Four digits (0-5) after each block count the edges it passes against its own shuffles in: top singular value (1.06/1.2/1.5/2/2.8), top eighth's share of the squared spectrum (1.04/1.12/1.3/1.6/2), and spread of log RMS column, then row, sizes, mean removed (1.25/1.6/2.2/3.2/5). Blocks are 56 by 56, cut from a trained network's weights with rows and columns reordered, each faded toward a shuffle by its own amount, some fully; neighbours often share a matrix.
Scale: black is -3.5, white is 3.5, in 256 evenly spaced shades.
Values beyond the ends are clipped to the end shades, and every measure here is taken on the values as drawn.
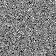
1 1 0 0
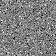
0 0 0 0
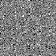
3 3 2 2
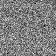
0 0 0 0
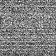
3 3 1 1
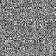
4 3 1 2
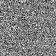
2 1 0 0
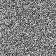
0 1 0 0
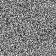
0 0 0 0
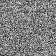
0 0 0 0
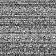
4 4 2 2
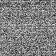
2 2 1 0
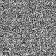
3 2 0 0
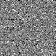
3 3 1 1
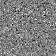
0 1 0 0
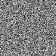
2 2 0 0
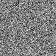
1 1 0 0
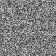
1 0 0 0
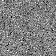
0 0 0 0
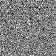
2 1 0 1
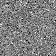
0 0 0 0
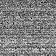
3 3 0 1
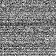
3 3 0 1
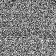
1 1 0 0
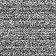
3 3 0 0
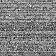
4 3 0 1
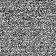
2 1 0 0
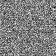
1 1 0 0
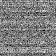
3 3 1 1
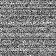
4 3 1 2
